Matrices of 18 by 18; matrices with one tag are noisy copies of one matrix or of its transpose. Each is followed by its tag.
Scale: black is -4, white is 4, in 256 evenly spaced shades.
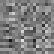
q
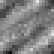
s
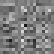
q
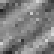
s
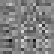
q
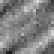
s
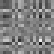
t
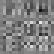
q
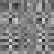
t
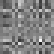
t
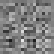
q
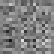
q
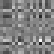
t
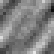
s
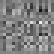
q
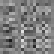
q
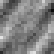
s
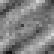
s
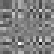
t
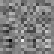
q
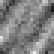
s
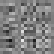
q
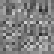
q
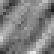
s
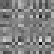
t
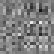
q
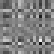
t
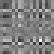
t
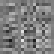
q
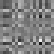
t
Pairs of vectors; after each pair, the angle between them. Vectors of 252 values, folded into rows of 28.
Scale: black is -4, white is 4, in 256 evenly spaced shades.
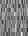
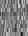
nearly opposite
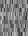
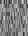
partly opposed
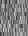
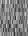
nearly opposite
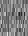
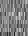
nearly opposite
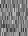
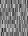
nearly opposite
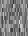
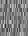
orthogonal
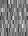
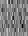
nearly opposite
